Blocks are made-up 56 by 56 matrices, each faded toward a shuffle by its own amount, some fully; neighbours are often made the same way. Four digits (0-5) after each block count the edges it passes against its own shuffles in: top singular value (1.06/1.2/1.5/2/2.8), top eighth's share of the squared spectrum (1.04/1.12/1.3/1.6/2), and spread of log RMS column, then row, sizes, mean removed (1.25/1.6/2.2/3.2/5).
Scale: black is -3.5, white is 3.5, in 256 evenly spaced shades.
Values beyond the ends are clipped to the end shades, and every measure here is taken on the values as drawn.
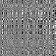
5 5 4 3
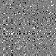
4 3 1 2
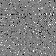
3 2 0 1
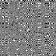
4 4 2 2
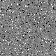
1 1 0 0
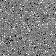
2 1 0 0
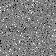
1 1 0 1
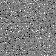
2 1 0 0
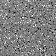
0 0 0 0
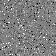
2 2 0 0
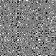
4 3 2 2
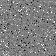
1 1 0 0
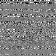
2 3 0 4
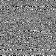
1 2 0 3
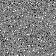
0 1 0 1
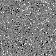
0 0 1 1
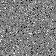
0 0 0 0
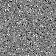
0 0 0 0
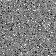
1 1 0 0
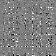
2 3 3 3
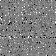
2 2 1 1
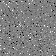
1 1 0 0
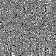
3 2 0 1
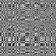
5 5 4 4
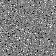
0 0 0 0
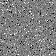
1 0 0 0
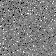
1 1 0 0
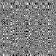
4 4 3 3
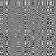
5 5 4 3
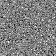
1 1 0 0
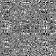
4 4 2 2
